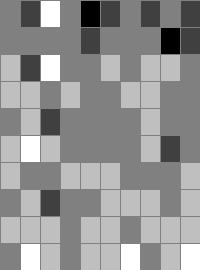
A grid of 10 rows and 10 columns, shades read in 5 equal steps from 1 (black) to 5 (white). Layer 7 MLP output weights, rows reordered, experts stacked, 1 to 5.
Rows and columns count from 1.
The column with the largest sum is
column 2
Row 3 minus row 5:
1 -2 3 0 0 1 0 0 1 0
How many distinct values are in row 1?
4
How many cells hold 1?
2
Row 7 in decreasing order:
4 4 4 4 4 3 3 3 3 3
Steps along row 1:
down up down down up up down up down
